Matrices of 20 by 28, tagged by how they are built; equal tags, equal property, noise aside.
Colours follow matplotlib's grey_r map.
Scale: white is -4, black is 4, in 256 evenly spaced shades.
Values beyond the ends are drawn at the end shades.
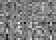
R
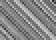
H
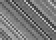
H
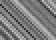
H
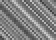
H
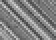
H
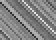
H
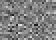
R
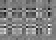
R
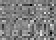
R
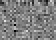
R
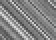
H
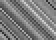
H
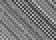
H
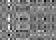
R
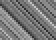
H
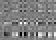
R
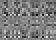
R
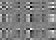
R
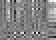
R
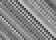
H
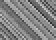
H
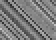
H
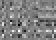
R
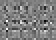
R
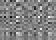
R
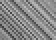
H
